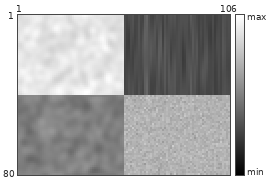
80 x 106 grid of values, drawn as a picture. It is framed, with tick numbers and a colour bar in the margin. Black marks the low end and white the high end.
The table splits into 2 rows of 2 panels. Panel 1,1: very high, blotchy, faint in contrast. Panel 1,2: low, streaked downward, faint in contrast. Panel 2,1: middling, blotchy, faint in contrast. Panel 2,2: high, fine-grained, faint in contrast.
